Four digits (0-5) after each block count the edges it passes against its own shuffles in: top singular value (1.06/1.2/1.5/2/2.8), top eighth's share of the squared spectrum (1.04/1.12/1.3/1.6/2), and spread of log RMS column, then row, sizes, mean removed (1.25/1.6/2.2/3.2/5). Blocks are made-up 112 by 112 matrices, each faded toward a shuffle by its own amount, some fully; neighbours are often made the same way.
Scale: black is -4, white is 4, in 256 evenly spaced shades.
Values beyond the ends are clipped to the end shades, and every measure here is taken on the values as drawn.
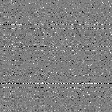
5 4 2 3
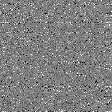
4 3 1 2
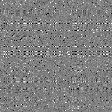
5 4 2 3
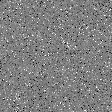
0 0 0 0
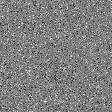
2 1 0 0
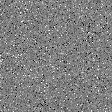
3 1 0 0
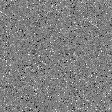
3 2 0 0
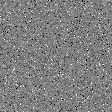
0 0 0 0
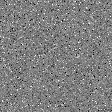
0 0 0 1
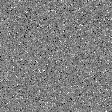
0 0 0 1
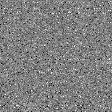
1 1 0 3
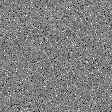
0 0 0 0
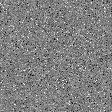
0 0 0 0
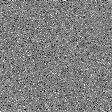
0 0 0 1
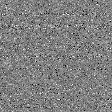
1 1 0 3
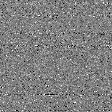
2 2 0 3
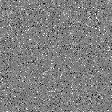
4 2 0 1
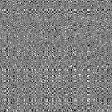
5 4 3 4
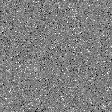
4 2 0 0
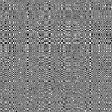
5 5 4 4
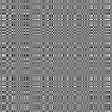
5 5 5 5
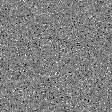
2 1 0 0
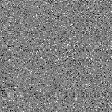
4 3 1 1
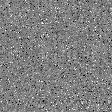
3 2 0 0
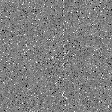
3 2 1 0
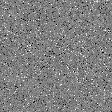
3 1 0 0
